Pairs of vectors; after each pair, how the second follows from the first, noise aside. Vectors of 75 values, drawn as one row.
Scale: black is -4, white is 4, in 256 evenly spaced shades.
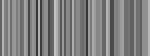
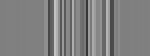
partly zeroed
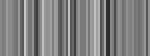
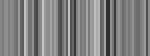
copied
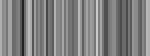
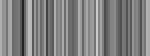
copied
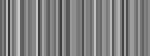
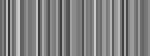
copied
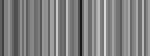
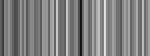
copied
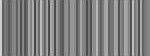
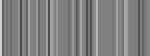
partly zeroed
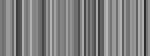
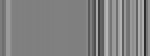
partly zeroed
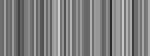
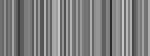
copied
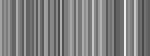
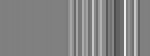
partly zeroed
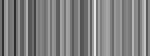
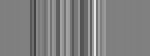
partly zeroed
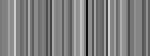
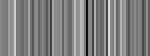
copied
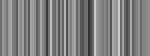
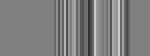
partly zeroed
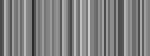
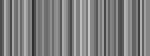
copied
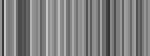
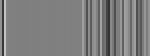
partly zeroed
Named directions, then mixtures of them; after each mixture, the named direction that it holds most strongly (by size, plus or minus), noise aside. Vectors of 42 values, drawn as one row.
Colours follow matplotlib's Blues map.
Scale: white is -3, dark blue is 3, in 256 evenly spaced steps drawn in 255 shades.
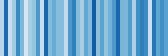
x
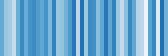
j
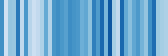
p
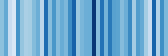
x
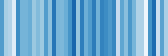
j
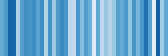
j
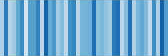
x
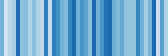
p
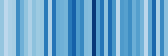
p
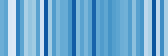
x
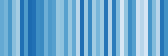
j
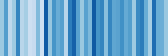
x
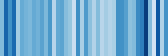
j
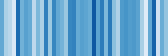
p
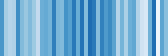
j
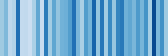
x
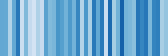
p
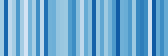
x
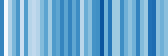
p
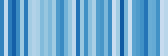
j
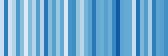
x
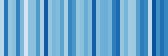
x
